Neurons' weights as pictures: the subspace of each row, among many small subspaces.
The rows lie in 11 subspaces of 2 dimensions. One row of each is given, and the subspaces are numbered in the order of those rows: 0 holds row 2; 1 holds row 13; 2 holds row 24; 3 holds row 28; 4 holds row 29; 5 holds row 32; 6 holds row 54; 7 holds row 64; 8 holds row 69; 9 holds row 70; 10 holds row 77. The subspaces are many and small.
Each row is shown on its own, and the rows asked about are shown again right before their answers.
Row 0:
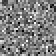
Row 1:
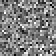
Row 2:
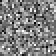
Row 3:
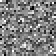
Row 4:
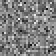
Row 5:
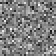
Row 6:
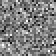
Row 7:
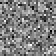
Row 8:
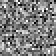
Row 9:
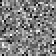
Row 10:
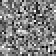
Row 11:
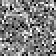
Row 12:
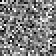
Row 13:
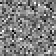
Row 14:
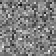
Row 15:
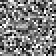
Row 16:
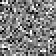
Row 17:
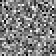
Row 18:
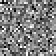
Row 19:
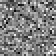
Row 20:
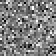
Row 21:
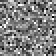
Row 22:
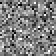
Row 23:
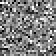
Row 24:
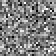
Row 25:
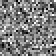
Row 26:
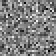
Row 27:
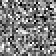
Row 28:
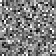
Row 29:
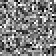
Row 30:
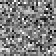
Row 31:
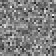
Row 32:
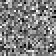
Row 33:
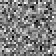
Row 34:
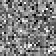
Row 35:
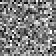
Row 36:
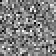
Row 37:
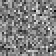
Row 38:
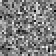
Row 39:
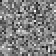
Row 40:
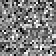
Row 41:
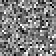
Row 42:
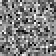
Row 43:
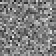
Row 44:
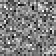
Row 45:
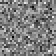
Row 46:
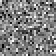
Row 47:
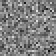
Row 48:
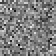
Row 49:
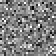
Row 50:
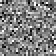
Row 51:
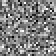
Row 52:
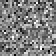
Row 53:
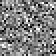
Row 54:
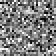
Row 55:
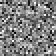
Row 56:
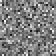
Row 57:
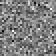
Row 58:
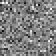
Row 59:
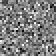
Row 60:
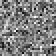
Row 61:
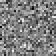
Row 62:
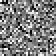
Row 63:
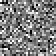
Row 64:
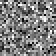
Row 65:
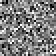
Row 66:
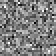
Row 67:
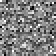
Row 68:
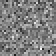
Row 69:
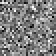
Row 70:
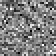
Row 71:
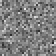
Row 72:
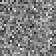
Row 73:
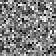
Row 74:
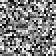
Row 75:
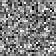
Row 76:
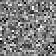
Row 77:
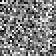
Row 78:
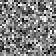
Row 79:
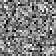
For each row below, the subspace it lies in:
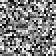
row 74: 9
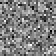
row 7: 7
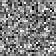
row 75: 2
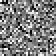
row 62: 6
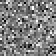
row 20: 0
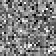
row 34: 0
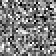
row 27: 7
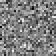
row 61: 5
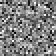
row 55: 1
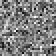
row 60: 3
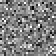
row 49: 0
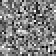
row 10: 5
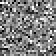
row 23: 6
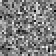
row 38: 5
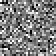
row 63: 6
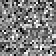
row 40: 8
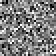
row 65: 7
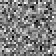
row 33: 8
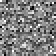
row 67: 5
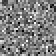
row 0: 2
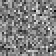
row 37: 5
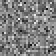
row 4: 0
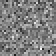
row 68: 8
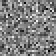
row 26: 2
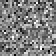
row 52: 8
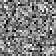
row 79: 3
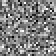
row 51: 2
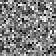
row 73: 7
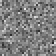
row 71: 3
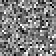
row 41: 10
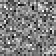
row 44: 4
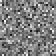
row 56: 3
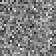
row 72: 10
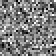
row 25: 4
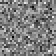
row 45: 8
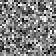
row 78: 7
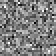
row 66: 4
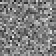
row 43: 10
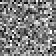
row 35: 10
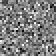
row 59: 2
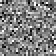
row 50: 1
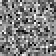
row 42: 0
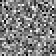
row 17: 3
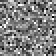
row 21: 9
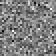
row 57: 1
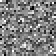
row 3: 5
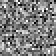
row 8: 4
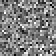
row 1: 10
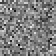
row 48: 10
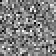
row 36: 0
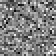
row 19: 9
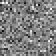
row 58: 6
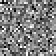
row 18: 8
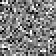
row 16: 6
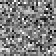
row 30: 6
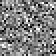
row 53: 4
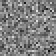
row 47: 2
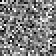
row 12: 10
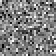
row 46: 1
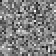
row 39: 5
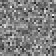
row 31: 9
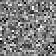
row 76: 2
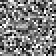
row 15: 9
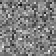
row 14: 1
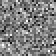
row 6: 4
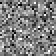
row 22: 1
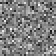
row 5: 7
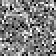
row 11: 9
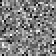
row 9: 3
